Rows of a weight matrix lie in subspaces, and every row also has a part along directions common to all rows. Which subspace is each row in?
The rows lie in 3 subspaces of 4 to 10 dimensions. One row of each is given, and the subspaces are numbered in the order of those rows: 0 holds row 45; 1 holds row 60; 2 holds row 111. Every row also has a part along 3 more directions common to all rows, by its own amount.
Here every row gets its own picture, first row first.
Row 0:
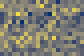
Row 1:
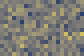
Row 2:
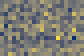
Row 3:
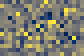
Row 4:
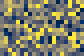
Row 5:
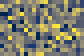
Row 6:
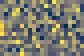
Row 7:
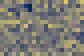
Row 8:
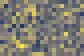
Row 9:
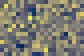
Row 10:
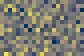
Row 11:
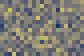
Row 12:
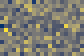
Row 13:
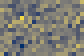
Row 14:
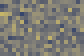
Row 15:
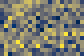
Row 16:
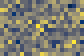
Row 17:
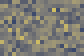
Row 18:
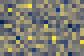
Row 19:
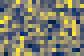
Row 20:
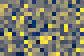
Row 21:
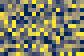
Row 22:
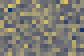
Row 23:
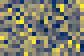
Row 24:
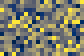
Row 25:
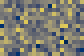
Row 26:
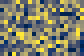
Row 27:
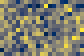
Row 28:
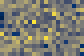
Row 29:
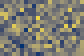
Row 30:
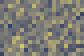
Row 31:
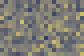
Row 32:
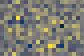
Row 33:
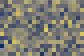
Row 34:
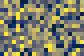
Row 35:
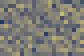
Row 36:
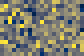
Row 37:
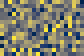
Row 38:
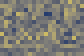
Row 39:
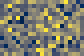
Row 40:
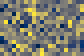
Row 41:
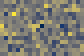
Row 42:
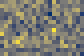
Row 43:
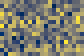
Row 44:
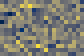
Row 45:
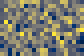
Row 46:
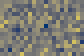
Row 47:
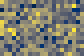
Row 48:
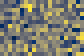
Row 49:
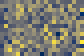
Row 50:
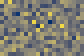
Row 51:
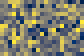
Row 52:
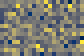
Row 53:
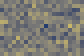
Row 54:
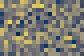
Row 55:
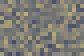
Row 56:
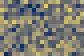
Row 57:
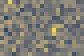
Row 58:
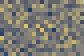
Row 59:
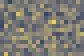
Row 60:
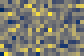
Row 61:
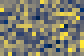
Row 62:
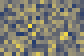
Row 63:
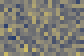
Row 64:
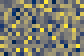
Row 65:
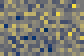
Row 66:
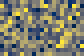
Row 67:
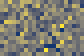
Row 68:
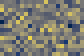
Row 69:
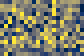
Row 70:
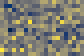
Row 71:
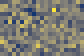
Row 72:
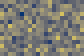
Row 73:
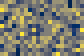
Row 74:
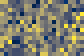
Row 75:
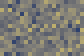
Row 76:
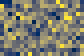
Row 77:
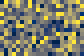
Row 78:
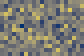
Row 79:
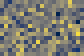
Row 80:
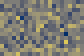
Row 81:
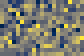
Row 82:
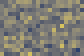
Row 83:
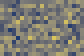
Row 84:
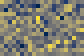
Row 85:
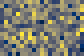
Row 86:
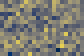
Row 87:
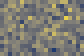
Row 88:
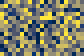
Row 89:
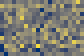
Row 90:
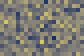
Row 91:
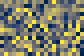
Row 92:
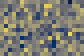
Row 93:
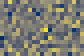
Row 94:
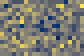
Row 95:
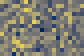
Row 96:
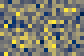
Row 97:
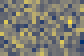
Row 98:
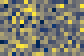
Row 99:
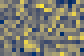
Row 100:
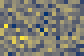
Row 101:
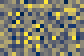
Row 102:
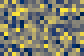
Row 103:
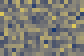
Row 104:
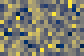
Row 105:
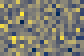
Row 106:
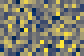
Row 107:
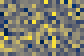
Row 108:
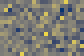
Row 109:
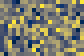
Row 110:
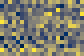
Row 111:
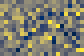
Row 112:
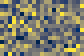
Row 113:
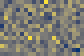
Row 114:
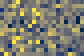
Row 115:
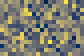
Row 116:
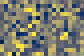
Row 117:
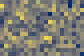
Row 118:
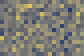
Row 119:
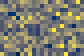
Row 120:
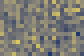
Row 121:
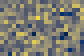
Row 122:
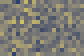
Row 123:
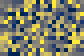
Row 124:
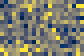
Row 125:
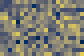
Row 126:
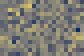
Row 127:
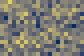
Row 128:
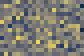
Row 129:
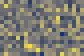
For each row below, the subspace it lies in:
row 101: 2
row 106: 1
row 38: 2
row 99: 2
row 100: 1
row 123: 1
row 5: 0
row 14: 0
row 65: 1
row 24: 1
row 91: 2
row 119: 2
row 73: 2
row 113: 2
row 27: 1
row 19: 2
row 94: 0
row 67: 2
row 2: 0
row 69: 0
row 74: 1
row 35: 1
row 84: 1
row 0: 2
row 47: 1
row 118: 1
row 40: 0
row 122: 0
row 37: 1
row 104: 2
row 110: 1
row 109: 1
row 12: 2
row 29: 0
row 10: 1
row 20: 2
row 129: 2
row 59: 2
